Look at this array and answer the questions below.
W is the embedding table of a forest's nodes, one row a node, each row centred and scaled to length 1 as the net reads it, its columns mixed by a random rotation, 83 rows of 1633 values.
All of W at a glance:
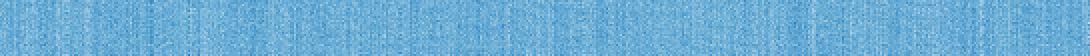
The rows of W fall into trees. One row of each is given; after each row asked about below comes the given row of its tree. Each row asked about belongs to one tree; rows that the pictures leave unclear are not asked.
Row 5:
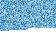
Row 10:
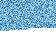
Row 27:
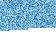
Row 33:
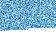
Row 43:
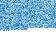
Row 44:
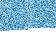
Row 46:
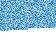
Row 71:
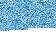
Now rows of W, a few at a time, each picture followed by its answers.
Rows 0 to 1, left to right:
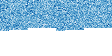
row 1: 43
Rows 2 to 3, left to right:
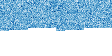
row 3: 43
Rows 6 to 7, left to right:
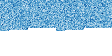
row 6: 27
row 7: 27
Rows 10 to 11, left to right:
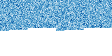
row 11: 33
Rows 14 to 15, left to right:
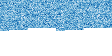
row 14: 71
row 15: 46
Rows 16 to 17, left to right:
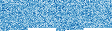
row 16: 43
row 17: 43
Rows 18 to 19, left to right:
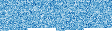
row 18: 46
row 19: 46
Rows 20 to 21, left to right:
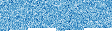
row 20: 27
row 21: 46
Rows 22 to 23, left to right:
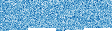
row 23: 27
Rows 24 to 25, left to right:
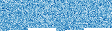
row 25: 44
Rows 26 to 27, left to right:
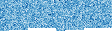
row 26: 43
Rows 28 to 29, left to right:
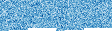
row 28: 5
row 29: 33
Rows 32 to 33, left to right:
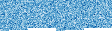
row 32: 46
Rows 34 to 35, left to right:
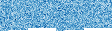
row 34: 33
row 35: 43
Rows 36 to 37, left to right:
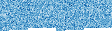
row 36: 10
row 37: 27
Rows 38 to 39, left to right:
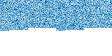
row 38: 71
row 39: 43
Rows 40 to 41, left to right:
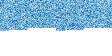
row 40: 71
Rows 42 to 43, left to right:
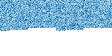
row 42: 27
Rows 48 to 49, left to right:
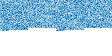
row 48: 43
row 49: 33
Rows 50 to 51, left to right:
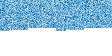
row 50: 43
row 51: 27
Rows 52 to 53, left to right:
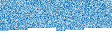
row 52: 46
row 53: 27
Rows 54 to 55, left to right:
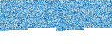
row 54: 46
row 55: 43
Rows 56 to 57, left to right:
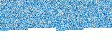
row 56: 46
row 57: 5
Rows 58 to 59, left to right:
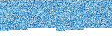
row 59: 71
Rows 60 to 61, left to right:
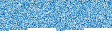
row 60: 46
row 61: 33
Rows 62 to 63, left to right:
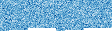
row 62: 43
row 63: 46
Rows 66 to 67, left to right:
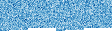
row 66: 27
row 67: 27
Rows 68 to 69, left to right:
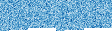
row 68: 27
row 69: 33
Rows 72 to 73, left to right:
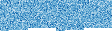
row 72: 46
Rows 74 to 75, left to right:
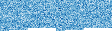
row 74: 71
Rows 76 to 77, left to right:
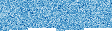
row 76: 10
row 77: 43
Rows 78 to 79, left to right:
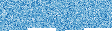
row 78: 5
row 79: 44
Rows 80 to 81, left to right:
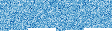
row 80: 46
